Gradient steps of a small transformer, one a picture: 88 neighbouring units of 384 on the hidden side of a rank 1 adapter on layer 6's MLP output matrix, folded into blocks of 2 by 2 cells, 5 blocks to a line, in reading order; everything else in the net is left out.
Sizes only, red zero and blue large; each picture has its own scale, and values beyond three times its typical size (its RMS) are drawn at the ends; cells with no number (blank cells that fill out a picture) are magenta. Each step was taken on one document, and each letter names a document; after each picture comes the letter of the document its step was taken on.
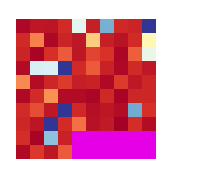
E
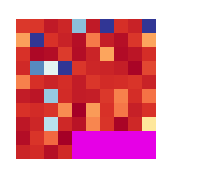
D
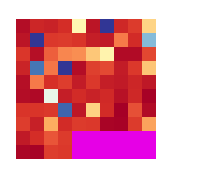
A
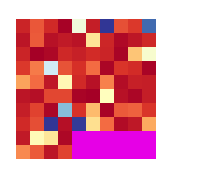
E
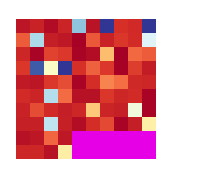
D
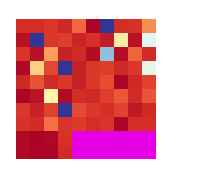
A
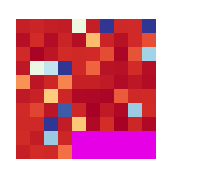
E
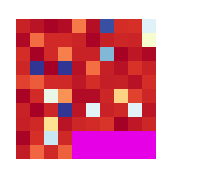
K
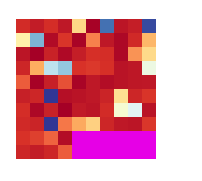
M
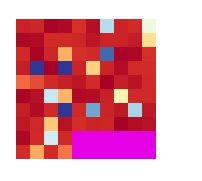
K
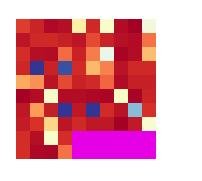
K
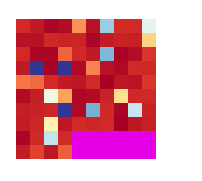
K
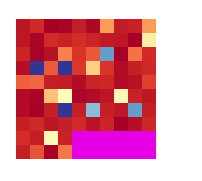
K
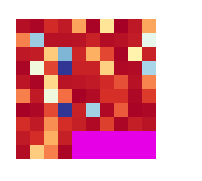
A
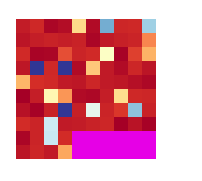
K
